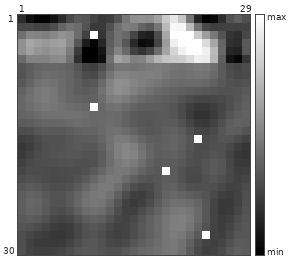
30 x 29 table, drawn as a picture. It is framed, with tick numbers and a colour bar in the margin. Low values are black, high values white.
The bottom part is calmer, past a seam about 20% of the way down. On average the colour sits 40% of the way up the scale. The field is mottled with small blotches. There are five isolated cells, each far higher than the cells round it.
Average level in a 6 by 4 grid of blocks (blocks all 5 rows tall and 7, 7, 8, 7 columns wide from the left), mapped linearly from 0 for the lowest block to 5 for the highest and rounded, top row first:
2152
2242
2310
0221
1210
0121
